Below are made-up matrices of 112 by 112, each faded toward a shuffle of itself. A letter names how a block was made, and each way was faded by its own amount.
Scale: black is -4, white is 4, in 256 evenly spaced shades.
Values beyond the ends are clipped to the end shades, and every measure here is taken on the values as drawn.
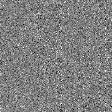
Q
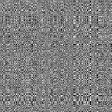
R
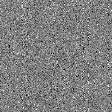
Q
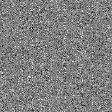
Q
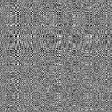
R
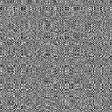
R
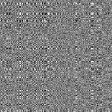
R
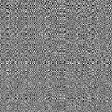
R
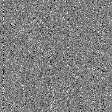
Q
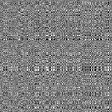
R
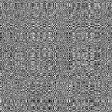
R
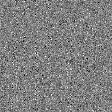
Q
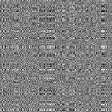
R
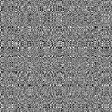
R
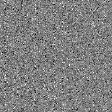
Q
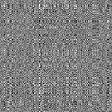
R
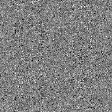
Q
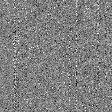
Q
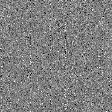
Q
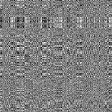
R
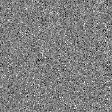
Q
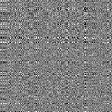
R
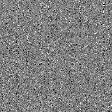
Q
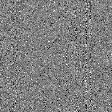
Q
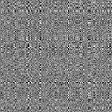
R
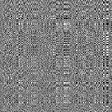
R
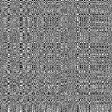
R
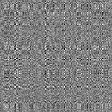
R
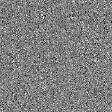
Q
